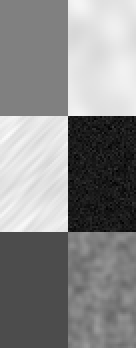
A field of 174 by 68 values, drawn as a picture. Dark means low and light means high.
The table splits into 3 rows of 2 panels. Panel 1,1: middling, flat. Panel 1,2: very high, smooth, faint in contrast. Panel 2,1: very high, slanting up to the right, faint in contrast. Panel 2,2: very low, fine-grained, faint in contrast. Panel 3,1: low, flat. Panel 3,2: middling, blotchy, faint in contrast.
